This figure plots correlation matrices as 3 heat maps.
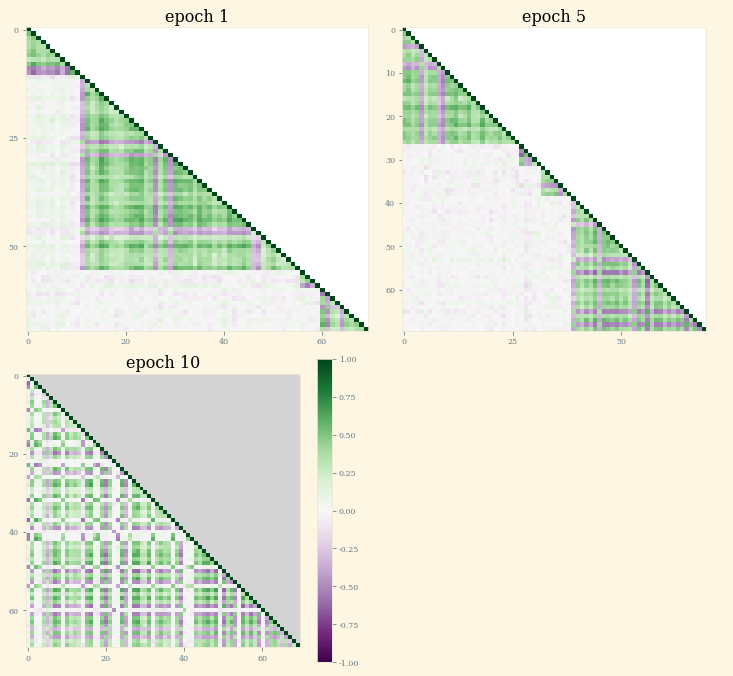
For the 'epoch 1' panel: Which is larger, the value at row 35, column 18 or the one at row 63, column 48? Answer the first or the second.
the first
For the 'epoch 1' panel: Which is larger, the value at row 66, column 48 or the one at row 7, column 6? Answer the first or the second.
the second
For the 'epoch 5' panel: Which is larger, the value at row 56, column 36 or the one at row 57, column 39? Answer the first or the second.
the first
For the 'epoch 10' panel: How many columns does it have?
70
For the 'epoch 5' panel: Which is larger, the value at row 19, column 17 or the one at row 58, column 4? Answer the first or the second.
the first
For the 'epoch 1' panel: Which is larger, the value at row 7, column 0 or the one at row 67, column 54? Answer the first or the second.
the first
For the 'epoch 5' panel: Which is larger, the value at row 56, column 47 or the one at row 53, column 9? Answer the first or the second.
the second
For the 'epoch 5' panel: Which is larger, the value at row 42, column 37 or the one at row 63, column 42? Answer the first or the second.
the second
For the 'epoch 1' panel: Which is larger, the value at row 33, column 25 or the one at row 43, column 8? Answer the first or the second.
the first
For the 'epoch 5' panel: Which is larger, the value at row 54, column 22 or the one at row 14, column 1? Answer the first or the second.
the second
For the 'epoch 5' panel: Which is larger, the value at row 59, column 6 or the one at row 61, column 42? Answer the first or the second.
the second
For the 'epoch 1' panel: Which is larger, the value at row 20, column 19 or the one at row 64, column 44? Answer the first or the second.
the first
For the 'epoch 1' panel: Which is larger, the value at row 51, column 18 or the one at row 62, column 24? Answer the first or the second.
the first
